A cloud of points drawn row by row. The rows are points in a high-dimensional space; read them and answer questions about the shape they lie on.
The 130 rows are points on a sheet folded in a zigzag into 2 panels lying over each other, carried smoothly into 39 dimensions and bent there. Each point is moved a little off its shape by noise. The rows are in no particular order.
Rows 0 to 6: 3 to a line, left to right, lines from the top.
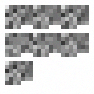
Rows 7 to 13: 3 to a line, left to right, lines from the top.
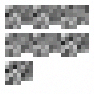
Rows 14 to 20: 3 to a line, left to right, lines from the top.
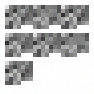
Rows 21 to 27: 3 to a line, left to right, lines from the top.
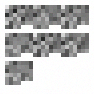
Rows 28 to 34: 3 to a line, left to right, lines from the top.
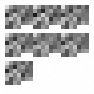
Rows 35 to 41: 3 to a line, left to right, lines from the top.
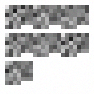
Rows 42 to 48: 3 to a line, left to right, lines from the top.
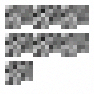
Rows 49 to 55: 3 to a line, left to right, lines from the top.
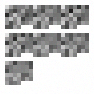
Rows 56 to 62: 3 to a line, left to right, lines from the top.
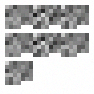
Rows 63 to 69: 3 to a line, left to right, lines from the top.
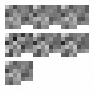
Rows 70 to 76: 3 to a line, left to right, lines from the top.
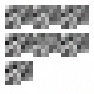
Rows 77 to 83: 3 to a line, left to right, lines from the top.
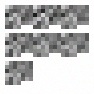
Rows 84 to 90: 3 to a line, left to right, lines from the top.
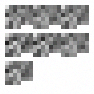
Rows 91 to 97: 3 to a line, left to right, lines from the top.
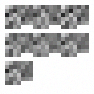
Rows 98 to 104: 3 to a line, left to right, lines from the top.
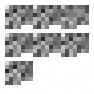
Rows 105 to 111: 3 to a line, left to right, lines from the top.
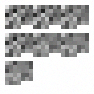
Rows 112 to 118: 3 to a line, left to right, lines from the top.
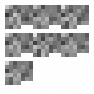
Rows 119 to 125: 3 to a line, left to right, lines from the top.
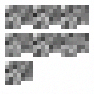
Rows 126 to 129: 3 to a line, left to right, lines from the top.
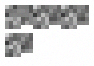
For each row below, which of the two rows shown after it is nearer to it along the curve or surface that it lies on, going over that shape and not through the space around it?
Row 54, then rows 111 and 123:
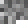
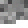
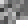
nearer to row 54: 123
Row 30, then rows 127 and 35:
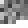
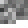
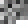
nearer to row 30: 35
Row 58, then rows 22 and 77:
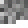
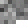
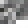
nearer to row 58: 77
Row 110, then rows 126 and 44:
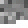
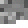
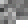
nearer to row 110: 126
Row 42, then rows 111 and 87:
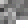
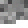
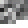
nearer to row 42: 111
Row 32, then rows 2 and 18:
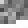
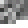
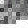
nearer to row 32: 2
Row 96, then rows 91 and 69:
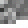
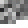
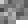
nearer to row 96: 91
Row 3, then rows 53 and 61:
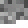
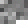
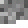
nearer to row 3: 61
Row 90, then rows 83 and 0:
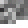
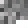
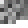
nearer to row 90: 0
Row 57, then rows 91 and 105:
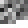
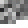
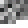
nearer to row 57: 105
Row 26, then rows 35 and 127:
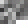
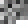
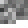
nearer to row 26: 127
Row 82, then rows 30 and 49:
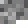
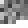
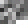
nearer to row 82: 49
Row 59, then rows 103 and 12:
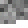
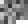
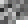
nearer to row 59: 12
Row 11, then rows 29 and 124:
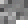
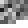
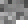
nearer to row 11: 124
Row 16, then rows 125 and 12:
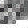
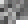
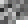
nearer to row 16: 125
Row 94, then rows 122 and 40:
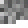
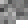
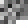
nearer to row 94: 40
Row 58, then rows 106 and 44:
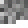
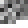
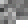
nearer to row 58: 106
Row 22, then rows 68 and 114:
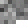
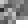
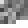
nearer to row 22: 68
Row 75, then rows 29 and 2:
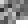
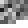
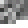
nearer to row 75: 29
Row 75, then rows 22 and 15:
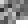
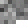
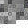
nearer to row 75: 22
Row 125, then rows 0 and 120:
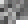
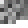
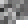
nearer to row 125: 0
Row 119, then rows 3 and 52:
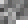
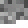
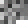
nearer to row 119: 3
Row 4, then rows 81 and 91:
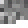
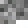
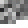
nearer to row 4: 91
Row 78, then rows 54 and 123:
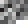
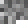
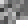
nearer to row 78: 123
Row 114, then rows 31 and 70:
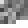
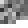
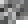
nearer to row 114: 70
